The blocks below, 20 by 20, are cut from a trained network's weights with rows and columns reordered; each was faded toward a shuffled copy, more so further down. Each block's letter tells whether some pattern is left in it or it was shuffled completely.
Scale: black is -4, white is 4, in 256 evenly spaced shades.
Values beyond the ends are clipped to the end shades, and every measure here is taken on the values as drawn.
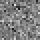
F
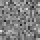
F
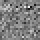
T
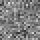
F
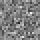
F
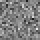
F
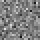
F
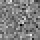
F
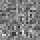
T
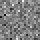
F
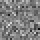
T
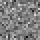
T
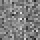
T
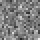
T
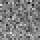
F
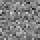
F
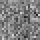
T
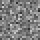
T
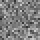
F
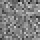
F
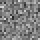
F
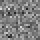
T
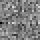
T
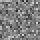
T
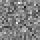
F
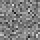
T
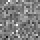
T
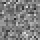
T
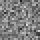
F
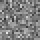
F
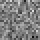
T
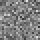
F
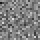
F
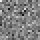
F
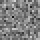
F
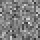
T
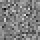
F
